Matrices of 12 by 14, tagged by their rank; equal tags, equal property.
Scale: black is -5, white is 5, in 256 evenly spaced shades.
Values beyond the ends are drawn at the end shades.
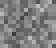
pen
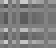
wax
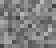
pen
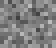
pen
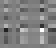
wax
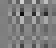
wax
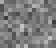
pen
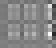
wax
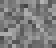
pen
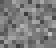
pen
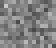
pen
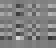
wax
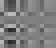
wax
